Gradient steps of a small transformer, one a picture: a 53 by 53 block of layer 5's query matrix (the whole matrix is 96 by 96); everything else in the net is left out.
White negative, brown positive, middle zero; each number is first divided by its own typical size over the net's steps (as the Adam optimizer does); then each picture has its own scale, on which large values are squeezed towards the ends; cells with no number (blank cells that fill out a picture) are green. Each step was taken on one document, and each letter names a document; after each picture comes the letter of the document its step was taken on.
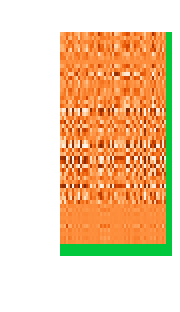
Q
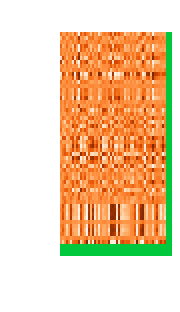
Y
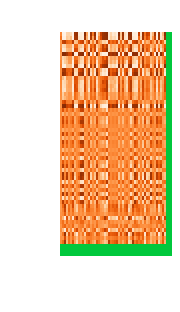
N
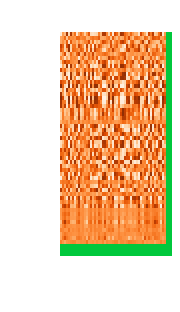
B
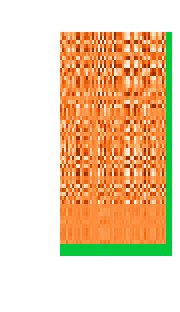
Q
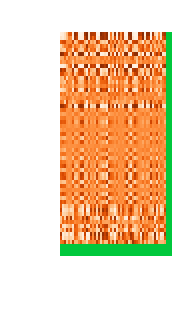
N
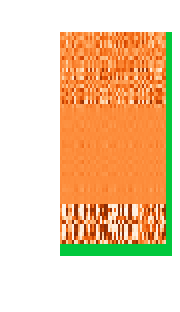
N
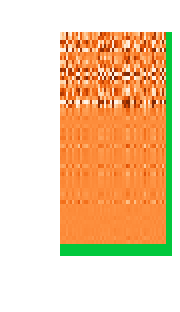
Q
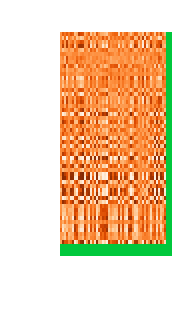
N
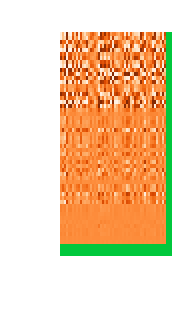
Q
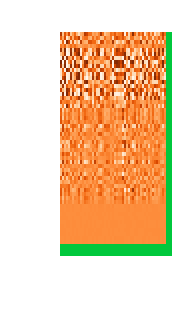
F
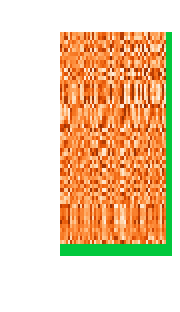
B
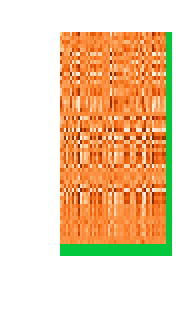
Y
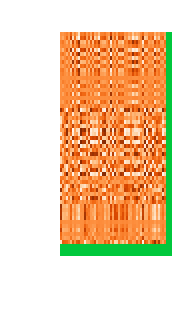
Y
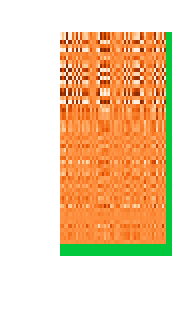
Q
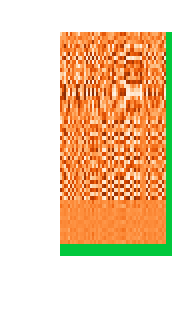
B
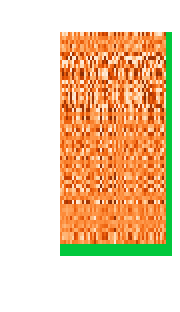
N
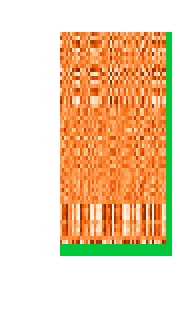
Y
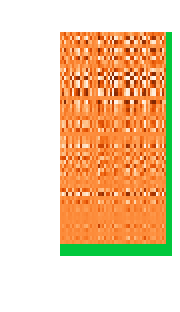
Q
